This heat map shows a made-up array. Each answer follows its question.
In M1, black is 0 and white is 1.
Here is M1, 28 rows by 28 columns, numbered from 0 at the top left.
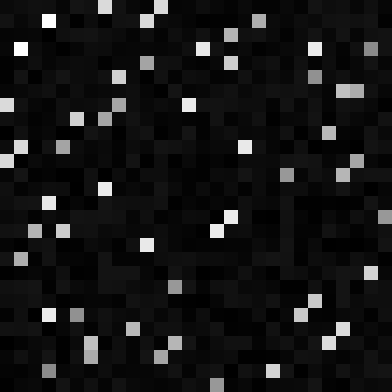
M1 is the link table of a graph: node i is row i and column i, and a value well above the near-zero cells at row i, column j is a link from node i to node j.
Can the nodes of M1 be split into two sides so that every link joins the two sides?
yes
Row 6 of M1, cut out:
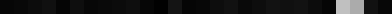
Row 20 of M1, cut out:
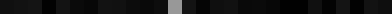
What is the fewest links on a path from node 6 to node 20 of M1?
3
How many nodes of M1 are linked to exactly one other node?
10
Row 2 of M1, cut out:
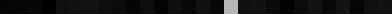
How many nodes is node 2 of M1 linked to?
1
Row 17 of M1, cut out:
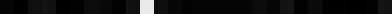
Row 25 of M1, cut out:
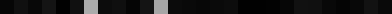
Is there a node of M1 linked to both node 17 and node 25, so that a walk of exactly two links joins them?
no
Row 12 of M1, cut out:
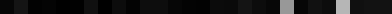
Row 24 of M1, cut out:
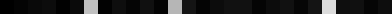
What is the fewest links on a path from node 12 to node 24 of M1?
1
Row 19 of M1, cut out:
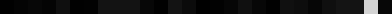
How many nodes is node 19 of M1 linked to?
1
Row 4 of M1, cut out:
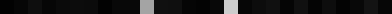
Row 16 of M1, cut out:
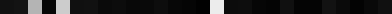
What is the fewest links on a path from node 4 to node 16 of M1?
1
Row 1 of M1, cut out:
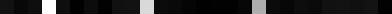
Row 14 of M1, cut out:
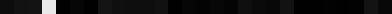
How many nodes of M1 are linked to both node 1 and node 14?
1
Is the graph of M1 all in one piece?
yes
